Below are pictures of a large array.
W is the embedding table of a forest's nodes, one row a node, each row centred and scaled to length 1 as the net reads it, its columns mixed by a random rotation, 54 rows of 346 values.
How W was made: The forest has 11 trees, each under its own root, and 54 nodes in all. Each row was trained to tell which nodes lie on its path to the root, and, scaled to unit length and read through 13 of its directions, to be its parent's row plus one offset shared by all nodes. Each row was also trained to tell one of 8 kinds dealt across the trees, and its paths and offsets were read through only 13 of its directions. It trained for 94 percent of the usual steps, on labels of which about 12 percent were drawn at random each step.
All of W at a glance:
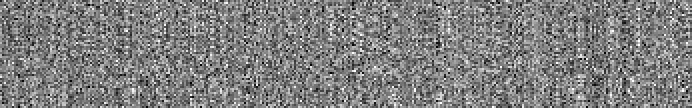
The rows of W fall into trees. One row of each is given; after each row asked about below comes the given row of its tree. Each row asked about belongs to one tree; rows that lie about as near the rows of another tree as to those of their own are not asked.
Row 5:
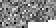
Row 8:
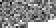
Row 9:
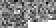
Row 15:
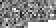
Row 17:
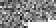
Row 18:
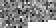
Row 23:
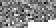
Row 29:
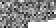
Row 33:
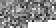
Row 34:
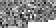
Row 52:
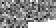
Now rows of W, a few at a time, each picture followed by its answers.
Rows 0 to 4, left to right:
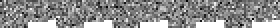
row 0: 29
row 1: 34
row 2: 9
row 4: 34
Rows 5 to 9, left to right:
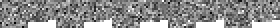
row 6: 5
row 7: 17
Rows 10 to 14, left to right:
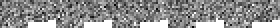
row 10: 23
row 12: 5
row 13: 17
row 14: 5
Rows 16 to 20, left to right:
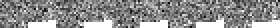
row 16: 5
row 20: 15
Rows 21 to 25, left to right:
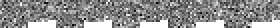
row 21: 9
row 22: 34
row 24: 15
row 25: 17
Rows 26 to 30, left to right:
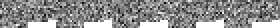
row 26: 18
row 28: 52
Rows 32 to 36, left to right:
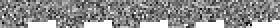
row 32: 9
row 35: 18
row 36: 9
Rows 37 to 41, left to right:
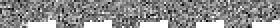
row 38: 52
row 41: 29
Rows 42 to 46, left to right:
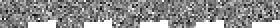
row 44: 17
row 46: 8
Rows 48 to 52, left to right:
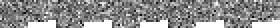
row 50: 23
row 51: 15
